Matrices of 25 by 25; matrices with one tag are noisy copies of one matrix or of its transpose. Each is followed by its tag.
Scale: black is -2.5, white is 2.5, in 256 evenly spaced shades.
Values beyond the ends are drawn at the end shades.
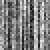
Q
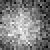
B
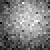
B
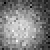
B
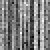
Q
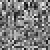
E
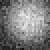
B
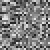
E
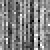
Q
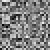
E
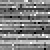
Q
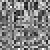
E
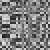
E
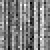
Q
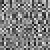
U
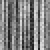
Q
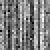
Q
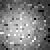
B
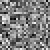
E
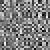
U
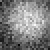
B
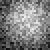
B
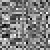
E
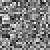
E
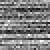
Q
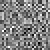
U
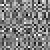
U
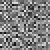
U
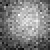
B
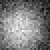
B
